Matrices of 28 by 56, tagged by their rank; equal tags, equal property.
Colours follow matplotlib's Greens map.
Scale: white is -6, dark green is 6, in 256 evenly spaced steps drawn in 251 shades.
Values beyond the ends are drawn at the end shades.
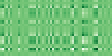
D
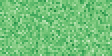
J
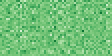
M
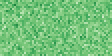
J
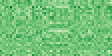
M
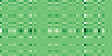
D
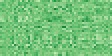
M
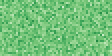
J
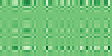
D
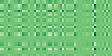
D
